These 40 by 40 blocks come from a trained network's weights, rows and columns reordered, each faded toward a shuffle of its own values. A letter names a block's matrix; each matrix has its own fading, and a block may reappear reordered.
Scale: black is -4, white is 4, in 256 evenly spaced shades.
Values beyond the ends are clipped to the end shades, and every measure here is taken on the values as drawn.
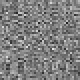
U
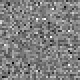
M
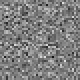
U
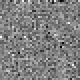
M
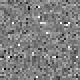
M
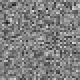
U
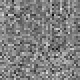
U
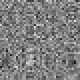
U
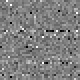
M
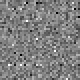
M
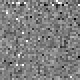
M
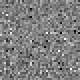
M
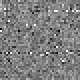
M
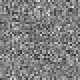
U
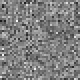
U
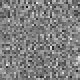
U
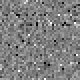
M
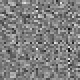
U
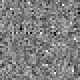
M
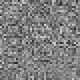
U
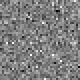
M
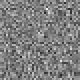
U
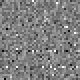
M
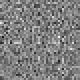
U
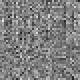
U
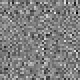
U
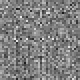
U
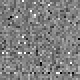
M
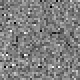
M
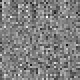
U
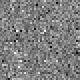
M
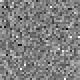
M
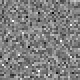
M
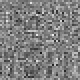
U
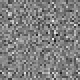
U
